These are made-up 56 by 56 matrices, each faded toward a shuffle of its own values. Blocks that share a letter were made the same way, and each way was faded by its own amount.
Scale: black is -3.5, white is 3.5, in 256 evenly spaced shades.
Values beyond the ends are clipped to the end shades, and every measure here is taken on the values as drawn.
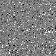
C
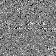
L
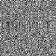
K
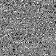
L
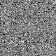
L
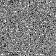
L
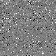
C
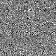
L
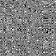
K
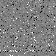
C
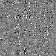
C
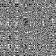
K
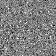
L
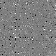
C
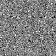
L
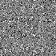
L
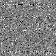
L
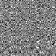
K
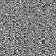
K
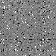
C
